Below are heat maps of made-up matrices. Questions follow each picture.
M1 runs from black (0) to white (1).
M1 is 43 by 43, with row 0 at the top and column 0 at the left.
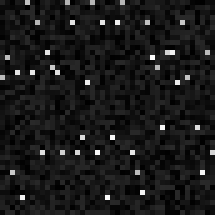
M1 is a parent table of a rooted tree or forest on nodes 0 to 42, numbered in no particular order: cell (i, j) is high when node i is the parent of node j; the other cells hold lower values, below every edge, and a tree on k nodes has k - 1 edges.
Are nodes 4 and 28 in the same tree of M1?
no
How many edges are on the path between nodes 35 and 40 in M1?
4
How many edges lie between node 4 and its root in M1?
2
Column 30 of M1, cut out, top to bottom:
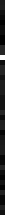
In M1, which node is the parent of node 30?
11
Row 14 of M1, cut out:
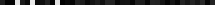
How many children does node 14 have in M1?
3
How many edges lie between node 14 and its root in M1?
3
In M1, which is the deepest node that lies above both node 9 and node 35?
10
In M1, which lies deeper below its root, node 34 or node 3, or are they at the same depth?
node 34
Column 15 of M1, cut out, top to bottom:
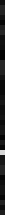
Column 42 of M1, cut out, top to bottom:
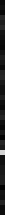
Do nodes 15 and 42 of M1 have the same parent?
yes
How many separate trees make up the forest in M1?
2
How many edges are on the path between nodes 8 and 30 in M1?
1
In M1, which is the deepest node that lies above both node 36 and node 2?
4
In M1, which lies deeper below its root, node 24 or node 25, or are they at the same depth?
node 24
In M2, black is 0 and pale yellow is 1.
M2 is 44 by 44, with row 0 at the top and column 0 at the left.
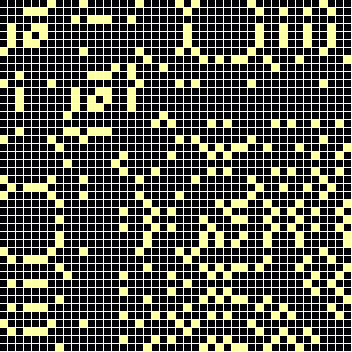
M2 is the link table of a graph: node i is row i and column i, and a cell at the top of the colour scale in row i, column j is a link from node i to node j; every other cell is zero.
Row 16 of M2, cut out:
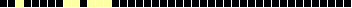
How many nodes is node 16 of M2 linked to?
6
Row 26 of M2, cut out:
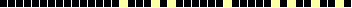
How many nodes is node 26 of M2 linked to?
8
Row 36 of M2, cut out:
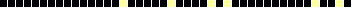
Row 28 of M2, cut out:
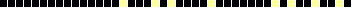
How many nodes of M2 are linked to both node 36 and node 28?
5
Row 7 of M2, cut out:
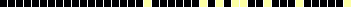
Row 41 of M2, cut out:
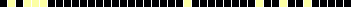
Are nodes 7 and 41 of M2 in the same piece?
yes
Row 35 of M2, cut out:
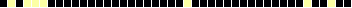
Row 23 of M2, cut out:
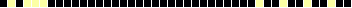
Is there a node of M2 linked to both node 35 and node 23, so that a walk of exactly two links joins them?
yes
